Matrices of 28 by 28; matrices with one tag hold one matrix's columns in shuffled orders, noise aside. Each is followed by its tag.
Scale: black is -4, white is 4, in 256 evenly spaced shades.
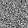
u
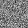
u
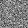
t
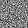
u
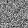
u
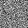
t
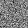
u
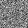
t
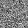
u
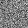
t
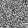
u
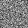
t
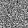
u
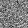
u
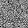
u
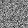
u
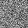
t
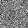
t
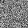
u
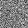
t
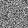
t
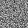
u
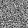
u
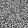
u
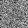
t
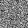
t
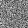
t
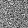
t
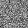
u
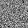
u
